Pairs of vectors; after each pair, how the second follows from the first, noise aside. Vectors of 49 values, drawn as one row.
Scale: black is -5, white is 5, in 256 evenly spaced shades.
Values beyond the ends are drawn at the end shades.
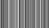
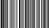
scaled up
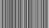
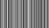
wrapped around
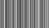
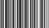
scaled up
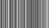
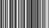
scaled up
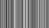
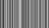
shuffled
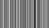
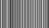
shuffled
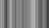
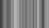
reversed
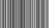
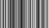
scaled up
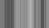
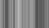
reversed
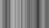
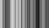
scaled up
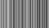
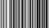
scaled up
